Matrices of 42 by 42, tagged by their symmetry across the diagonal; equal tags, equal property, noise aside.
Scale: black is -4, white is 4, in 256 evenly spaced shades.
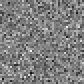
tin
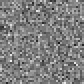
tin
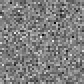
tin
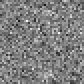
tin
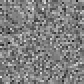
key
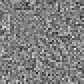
key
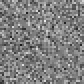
key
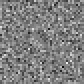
key
